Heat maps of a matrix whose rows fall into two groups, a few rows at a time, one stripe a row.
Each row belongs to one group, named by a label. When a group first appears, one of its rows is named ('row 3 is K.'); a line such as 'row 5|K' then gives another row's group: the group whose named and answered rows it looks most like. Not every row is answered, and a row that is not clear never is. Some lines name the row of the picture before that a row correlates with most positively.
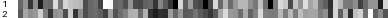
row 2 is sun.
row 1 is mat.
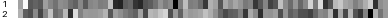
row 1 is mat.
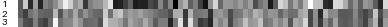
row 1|mat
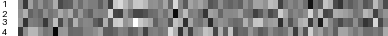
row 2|mat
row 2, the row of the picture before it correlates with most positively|1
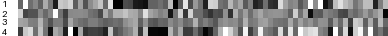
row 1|mat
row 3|sun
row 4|sun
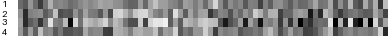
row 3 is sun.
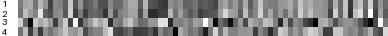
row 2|sun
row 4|mat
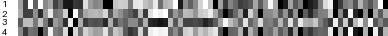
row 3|sun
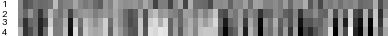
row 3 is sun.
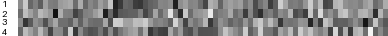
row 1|mat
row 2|mat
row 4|sun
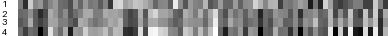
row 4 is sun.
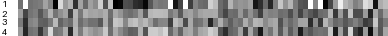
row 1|mat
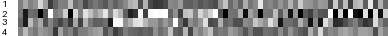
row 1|sun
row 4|mat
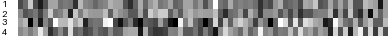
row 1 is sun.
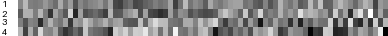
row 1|mat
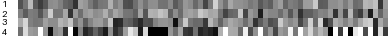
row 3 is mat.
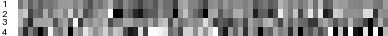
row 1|mat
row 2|mat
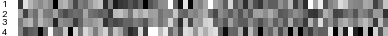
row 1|mat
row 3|mat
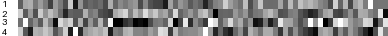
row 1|sun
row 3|mat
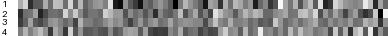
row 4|sun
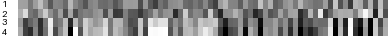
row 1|sun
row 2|mat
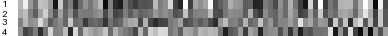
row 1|mat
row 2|mat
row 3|sun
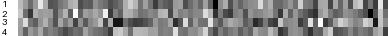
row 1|sun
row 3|mat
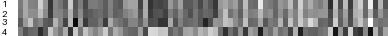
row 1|sun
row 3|sun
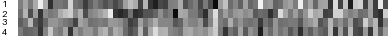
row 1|sun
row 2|mat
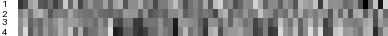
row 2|sun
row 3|mat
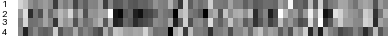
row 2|mat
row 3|mat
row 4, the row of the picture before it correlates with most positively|1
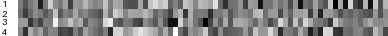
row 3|mat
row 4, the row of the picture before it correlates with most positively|4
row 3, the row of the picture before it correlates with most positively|2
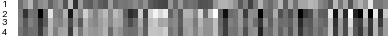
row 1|sun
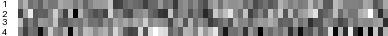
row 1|mat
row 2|sun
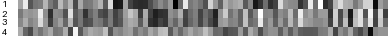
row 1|mat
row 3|sun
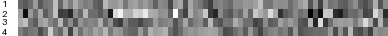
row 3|mat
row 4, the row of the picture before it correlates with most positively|4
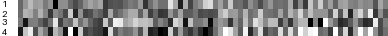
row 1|mat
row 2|sun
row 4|sun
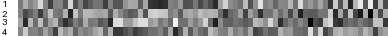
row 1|sun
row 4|mat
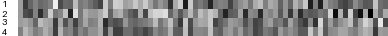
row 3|mat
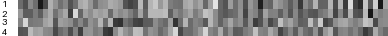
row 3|mat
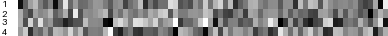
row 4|mat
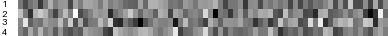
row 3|mat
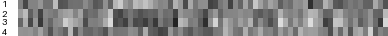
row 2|mat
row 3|mat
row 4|sun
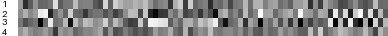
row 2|sun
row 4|mat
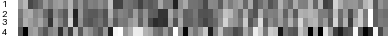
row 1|mat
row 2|sun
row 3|sun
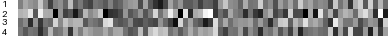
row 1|sun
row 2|mat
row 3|mat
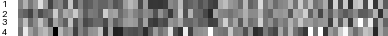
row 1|sun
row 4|mat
